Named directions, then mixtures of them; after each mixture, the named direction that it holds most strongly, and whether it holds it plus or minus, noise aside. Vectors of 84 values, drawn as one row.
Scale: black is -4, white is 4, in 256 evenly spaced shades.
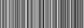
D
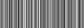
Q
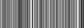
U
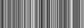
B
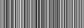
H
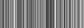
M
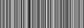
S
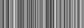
M, plus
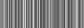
Q, plus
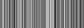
M, minus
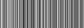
D, plus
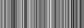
M, minus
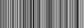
Q, minus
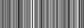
U, plus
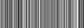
Q, plus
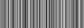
Q, minus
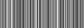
H, minus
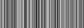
M, minus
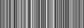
S, plus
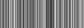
M, plus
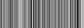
U, minus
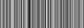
S, plus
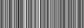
Q, plus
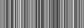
H, plus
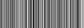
U, minus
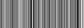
U, minus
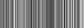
M, plus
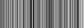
U, minus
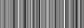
Q, minus
